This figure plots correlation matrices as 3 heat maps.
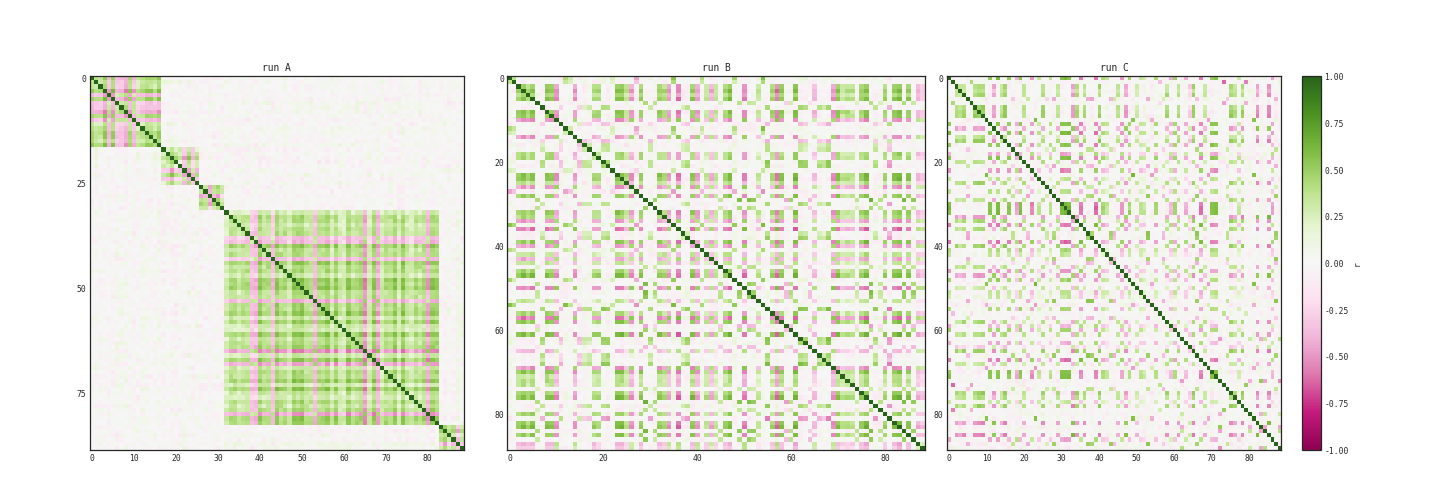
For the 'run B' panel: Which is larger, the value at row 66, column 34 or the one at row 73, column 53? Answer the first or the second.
the second
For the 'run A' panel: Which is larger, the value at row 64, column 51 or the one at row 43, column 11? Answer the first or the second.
the first
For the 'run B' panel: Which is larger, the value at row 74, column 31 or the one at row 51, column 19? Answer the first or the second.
the first
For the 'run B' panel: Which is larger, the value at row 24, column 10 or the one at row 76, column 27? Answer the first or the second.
the second
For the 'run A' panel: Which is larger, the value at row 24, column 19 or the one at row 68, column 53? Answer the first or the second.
the second
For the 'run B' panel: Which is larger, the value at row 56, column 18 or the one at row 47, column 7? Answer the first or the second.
the first
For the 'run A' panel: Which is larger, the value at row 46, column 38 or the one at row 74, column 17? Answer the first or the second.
the second
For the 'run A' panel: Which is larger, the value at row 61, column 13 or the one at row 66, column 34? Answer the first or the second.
the second
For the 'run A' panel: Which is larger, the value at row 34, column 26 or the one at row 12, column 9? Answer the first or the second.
the second
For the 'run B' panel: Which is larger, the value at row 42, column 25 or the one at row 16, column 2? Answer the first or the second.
the first
